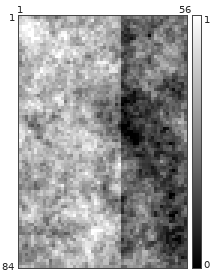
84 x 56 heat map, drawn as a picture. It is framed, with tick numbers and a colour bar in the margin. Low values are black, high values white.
Stripes: none. Seam: vertical, 60% of the way across, the left part higher. Grain: blotchy. Ninth with the highest average: top left. Ninth with the lowest average: middle right.
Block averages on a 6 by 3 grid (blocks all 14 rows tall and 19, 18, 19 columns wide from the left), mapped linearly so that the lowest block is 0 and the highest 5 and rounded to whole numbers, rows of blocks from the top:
532 / 431 / 420 / 430 / 431 / 341
